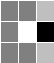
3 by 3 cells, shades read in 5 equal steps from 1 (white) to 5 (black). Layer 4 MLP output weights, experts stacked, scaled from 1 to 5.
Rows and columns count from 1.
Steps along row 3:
same down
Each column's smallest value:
3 1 2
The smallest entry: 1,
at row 2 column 2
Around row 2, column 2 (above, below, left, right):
3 3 3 5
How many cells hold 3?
5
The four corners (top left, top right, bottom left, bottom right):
3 2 3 2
